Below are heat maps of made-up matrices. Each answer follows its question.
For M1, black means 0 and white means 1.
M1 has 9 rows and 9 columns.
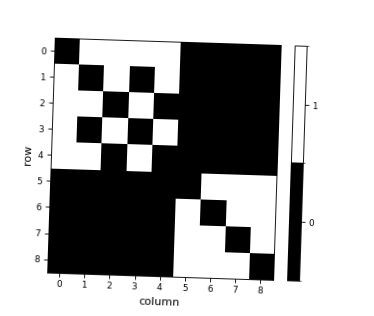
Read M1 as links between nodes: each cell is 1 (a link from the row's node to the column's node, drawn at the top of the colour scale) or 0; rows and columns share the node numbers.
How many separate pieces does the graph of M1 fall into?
2
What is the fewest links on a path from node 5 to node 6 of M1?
1
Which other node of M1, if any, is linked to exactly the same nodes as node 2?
node 4
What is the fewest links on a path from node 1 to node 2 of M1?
1
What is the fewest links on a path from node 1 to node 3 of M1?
2
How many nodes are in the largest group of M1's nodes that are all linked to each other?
4
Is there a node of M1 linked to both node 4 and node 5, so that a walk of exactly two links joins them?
no
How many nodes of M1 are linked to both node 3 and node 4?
1
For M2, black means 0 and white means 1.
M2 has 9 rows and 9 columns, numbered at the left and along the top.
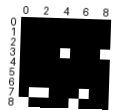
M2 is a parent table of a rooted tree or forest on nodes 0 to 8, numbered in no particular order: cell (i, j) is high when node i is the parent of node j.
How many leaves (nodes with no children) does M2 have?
6
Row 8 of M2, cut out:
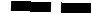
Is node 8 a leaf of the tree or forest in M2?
no
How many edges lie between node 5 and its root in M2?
2
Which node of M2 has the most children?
7
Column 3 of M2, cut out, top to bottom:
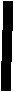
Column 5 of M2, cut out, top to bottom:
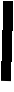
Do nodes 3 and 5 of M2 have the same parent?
no
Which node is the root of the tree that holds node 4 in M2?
3
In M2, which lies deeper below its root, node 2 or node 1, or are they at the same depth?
the same depth
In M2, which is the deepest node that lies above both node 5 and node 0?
8
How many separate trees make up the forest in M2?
2
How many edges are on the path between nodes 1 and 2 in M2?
2
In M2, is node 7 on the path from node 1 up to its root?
yes
